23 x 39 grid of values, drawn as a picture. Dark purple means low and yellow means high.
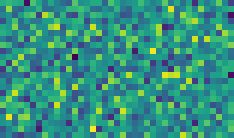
Neither half mirrors the other. The histogram is bell-shaped. The texture is fine-grained noise. There is no overall slope. Overall the values sit about 50% of the way up the scale.
